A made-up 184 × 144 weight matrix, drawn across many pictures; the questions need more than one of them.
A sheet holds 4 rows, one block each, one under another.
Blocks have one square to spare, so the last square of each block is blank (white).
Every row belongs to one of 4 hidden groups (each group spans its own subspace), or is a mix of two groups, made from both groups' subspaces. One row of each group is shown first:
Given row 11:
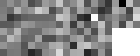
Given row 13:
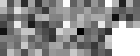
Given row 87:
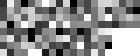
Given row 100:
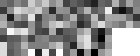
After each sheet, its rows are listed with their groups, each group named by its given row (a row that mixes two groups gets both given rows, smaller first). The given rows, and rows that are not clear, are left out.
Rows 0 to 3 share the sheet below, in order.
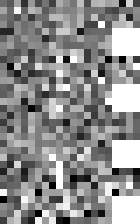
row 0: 11 and 13
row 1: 11 and 87
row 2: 100
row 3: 87 and 100
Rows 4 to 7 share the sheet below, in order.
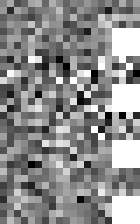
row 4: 13
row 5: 11
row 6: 11
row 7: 13
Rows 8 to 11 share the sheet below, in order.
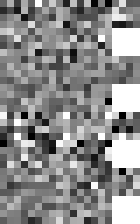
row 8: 13
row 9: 87
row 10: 13
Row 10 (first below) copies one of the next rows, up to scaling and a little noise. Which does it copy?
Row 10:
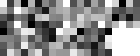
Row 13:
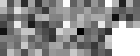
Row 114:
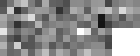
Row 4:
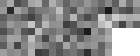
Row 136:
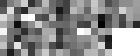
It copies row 13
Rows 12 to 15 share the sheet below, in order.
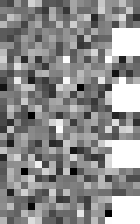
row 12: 11
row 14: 87 and 100
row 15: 87
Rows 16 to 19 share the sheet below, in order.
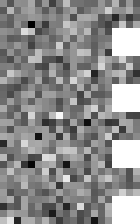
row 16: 13
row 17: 11
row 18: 100
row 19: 100
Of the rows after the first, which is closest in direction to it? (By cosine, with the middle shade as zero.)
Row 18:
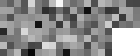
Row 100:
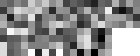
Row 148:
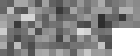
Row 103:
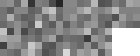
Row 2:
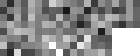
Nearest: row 2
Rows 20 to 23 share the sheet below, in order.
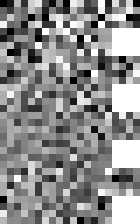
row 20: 11
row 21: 11
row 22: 11
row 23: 13 and 100
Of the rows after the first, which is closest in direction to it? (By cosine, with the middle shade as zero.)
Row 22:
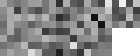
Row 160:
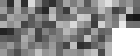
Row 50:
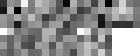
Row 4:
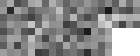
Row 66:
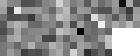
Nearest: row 160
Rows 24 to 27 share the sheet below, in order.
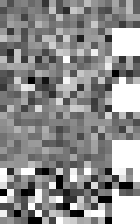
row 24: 100
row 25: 13
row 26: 11
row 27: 87
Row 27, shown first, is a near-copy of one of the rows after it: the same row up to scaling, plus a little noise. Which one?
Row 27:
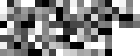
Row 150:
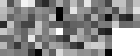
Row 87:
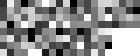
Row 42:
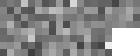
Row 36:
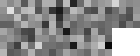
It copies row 150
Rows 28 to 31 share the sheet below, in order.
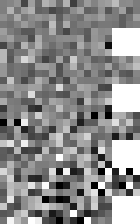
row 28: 87
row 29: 87
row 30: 13
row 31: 11
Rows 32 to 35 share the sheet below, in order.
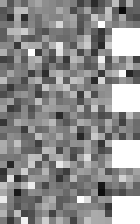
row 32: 13 and 100
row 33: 11
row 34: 100
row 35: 13
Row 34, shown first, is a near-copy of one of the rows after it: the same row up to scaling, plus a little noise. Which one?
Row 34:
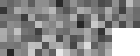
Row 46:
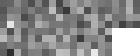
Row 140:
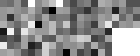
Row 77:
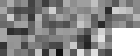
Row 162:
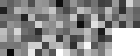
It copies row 162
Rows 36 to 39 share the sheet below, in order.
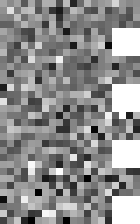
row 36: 87
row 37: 100
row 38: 11
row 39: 100
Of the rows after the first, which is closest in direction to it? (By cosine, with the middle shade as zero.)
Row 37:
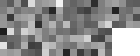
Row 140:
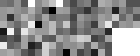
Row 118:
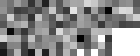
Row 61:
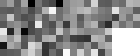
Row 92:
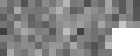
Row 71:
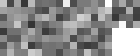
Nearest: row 140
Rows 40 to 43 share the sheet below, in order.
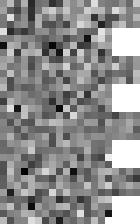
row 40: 100
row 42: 87
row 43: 87
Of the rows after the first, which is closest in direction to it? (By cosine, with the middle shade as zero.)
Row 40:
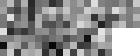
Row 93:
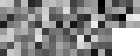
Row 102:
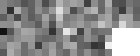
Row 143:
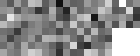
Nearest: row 143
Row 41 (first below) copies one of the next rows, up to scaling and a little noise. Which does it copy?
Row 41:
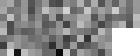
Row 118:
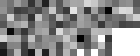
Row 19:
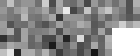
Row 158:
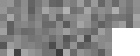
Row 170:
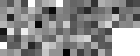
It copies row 158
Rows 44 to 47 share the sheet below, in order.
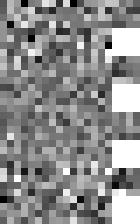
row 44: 87
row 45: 13
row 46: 100
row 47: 13
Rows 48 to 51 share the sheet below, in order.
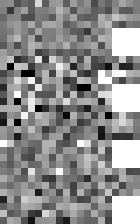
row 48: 13
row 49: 13
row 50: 13
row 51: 100
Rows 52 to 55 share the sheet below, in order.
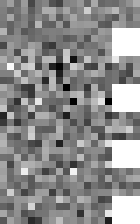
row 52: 100
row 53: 87
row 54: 13 and 87
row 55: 87
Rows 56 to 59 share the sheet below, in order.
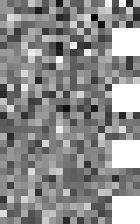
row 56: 11
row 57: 100
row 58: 11 and 87
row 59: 100
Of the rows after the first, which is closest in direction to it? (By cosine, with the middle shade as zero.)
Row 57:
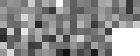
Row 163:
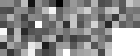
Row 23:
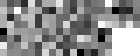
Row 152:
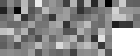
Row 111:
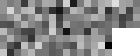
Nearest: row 23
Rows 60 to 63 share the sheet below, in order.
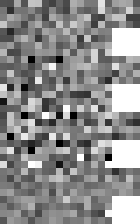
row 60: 11
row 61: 100
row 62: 87
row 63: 87
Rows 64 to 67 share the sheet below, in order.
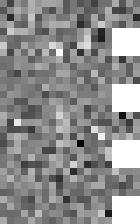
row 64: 100
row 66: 11 and 13
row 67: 87
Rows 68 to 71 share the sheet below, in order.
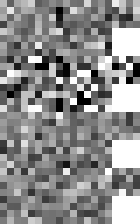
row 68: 87
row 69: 11
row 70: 100
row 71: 11 and 13
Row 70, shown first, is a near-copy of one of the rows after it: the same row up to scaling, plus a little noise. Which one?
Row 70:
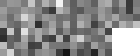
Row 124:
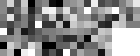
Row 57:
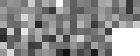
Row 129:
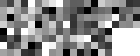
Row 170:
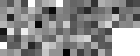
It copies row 57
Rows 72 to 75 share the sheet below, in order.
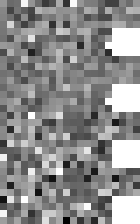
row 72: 87
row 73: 87
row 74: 100
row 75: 100
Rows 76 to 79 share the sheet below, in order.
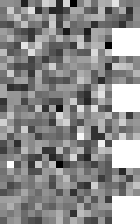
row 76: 87
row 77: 100
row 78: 100
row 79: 11
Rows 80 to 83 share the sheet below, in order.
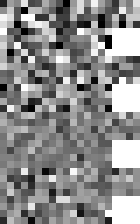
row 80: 13
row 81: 13 and 100
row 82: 11 and 87
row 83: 87 and 100
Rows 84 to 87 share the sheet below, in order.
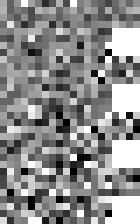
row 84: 87
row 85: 11
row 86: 11
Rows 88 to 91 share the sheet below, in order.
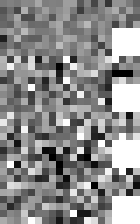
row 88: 13
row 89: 13 and 87
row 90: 100
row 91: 11
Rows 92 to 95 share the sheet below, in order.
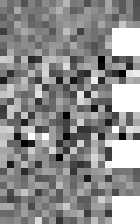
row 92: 13 and 87
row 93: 11
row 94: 13
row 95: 87 and 100
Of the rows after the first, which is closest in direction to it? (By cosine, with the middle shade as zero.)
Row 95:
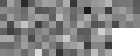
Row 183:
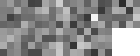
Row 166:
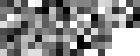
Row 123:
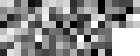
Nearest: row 166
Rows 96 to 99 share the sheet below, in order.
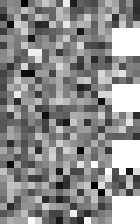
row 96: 13 and 87
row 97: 13
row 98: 11 and 100
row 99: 11
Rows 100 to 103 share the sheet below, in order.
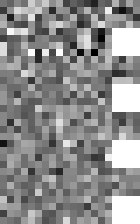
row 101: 13
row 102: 13 and 87
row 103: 100
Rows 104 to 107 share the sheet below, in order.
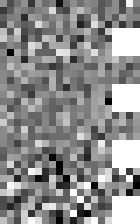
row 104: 100
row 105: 87
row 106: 100
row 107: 11
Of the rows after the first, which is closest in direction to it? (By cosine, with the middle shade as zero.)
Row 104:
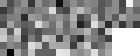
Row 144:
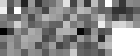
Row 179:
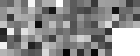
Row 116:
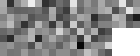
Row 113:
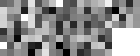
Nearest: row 116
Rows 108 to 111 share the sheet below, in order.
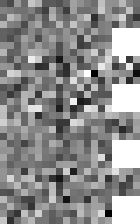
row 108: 11
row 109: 11
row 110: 13 and 87
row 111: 87
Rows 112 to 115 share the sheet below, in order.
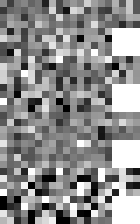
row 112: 100
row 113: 13 and 100
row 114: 13
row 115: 11 and 100
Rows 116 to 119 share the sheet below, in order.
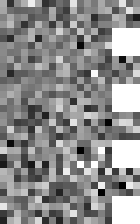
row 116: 11 and 87
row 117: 11
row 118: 100
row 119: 11 and 100
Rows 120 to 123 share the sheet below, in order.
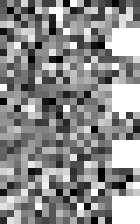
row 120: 87
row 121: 100
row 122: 11
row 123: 11
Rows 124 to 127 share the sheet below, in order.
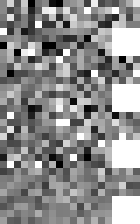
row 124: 100
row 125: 11
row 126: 87 and 100
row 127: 11
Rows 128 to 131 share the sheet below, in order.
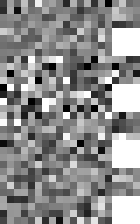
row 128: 13
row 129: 100
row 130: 13
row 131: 100
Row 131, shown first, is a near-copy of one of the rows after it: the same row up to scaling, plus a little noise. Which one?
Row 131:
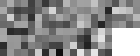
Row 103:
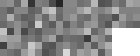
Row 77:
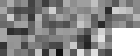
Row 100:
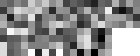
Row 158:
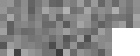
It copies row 77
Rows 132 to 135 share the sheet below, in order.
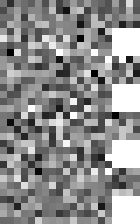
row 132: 100
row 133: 11
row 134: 87
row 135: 13
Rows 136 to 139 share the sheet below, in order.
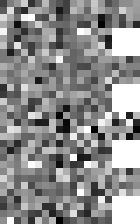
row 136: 13
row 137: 100
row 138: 11
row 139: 100
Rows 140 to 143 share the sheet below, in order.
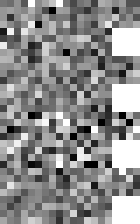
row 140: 100
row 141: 11
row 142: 11
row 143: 11
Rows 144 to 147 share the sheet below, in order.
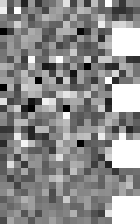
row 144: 13
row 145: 100
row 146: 13
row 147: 87
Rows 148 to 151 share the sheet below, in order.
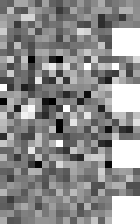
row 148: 13
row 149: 100
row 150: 87
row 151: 11
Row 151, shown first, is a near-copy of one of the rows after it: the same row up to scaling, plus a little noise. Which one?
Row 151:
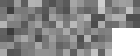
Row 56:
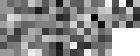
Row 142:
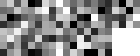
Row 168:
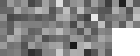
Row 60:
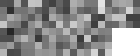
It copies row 60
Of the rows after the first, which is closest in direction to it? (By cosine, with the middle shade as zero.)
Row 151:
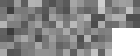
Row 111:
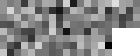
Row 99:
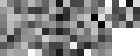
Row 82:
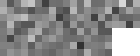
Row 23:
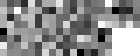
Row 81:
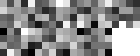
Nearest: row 82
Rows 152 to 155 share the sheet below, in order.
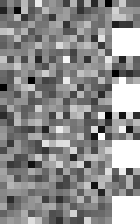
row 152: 13
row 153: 13
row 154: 11
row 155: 11
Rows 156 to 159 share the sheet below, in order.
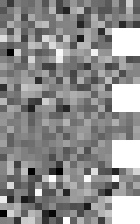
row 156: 100
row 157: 100
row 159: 100
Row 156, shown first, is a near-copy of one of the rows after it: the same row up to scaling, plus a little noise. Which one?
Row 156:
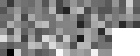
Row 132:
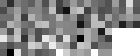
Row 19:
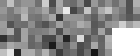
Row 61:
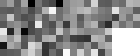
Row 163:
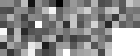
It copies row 132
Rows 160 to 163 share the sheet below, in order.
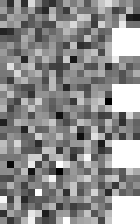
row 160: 11 and 13
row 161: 87
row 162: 100
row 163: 100
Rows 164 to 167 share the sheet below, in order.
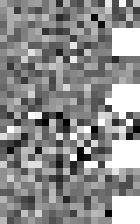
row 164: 11
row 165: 87
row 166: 11
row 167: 87
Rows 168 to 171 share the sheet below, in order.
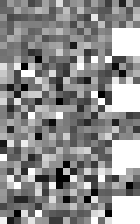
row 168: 11
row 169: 13
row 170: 100
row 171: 11 and 87
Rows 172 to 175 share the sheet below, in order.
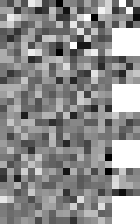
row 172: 11
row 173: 11
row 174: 87
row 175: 13
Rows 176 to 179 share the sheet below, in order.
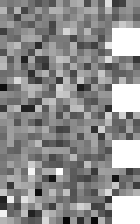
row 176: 13 and 87
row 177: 13 and 100
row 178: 11
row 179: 100
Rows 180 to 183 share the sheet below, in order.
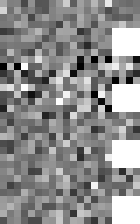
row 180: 13 and 100
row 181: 13
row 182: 11 and 87
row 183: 11
